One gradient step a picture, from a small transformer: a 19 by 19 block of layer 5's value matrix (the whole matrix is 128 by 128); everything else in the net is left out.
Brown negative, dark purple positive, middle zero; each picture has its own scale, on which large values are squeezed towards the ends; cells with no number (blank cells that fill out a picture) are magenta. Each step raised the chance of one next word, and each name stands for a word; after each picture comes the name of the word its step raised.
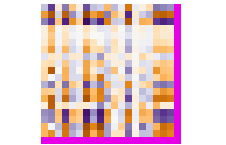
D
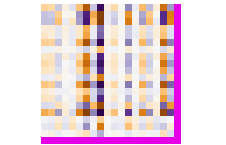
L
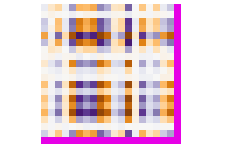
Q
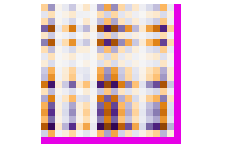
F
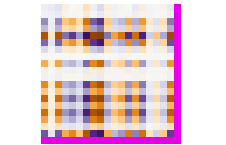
Q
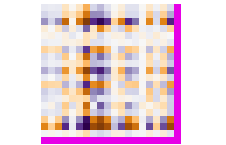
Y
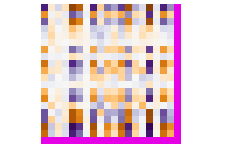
D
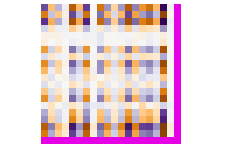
D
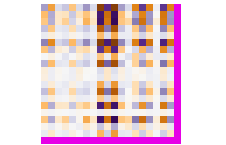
L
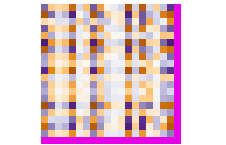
L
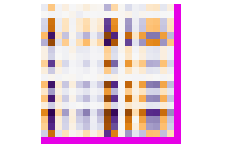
Q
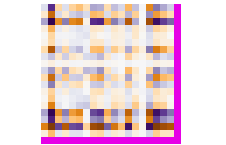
D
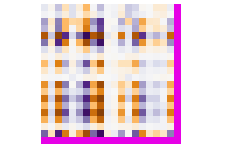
Q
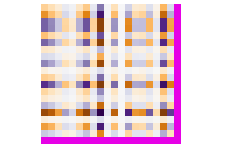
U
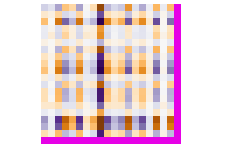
Y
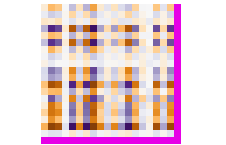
F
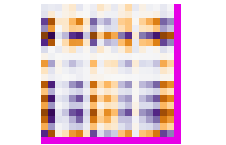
Q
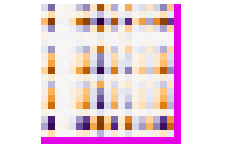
Y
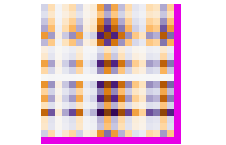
Q
